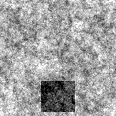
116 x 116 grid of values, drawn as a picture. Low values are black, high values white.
An odd patch, lower than its surroundings, sits in the bottom middle. The field is mottled with small blotches. The ninth with the lowest average is the bottom middle.
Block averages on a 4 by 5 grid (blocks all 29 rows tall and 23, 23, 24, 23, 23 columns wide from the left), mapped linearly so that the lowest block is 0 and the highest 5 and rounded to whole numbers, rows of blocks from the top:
44454 / 44444 / 44334 / 53034
